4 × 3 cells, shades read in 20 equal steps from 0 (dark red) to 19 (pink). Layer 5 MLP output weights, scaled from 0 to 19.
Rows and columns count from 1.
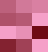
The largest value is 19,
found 3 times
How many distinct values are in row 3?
3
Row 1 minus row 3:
-8 -3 15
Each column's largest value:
19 17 19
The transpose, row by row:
11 9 19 3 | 14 10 17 7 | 15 19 0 19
